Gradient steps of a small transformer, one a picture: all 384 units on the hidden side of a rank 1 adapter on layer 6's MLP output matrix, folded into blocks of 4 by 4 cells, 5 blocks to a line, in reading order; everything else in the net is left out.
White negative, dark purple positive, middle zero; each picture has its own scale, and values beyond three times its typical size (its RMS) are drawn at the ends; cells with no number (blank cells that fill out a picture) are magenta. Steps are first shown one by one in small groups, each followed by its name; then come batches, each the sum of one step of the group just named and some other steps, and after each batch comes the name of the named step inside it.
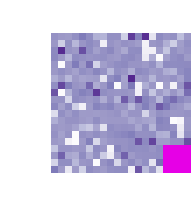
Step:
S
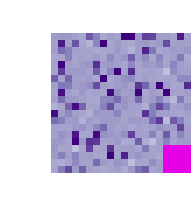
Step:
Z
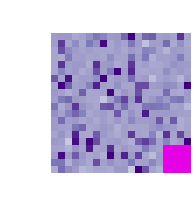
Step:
Z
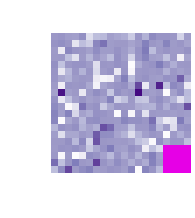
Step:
Z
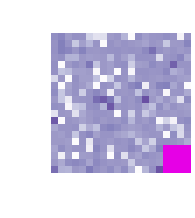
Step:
S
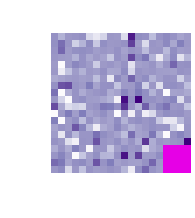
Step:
S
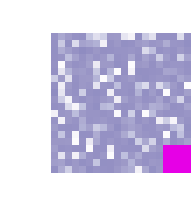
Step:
S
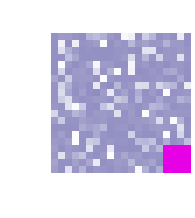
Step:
S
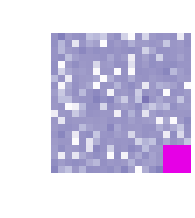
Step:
S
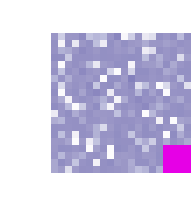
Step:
S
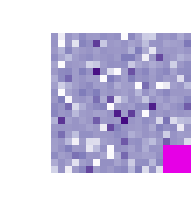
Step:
S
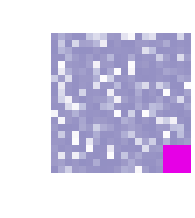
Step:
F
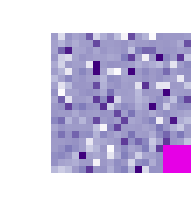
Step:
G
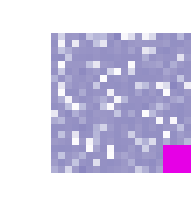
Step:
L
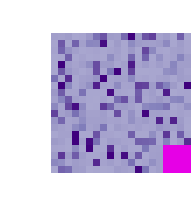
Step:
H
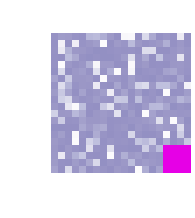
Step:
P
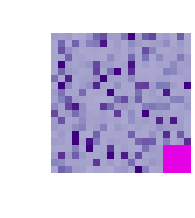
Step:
H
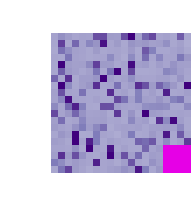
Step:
H
